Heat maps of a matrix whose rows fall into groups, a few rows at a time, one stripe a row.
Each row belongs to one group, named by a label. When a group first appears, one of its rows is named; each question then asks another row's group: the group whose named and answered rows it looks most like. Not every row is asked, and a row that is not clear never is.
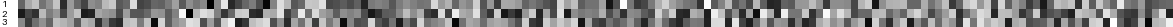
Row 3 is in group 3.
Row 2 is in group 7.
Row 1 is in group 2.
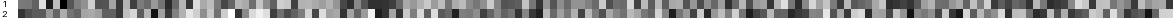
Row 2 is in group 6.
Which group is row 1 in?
7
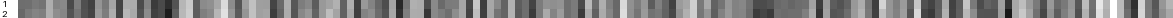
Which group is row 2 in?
6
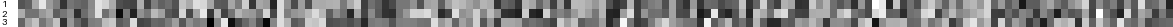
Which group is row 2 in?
7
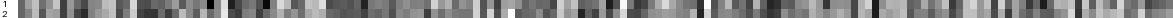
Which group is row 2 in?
2
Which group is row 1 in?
2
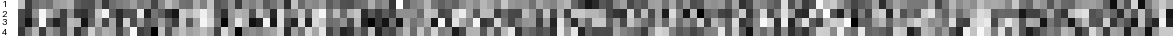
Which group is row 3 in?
7
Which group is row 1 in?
3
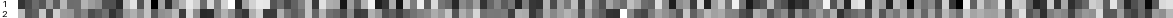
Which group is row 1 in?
6
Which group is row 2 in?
3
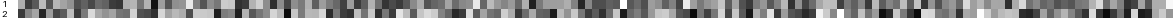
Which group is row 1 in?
3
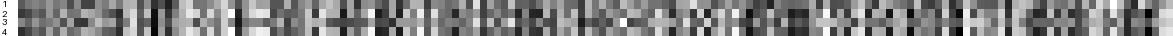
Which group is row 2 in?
6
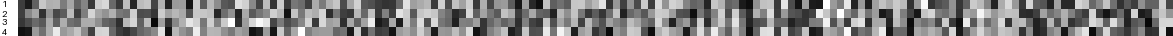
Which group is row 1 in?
7
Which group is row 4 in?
7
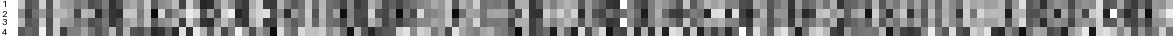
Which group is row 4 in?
7
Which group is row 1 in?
3
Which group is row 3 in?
3
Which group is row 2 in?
3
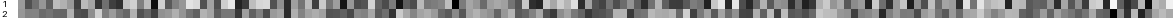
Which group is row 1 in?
3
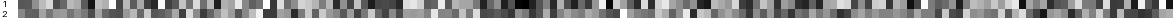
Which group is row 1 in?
7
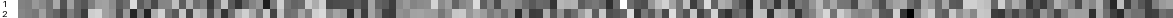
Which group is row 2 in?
7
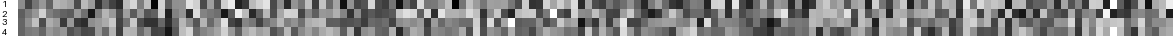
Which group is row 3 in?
2
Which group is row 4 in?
6
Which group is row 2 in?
7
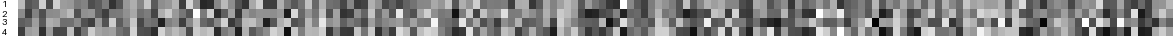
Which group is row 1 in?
3
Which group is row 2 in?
3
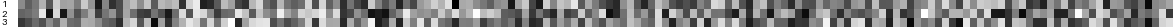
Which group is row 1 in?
3
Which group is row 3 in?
6
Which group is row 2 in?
7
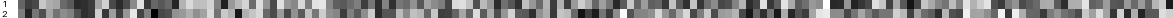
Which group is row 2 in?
6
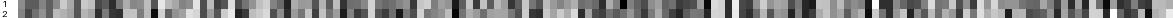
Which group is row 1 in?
3
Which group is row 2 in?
3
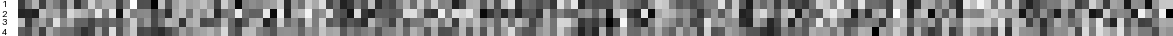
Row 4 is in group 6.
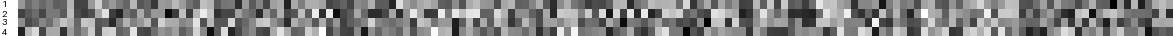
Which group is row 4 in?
2
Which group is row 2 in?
7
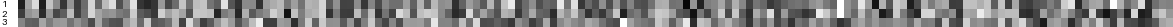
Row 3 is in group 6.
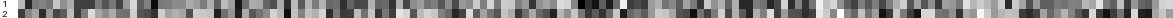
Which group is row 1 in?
3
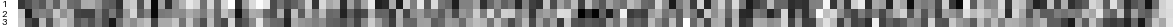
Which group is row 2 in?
3
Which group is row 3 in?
3
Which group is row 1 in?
6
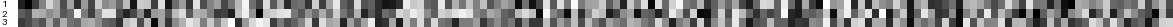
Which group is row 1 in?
7
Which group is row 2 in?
7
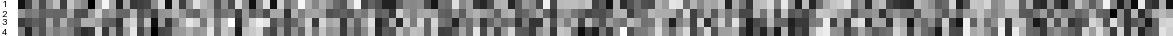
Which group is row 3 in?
6
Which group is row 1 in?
7
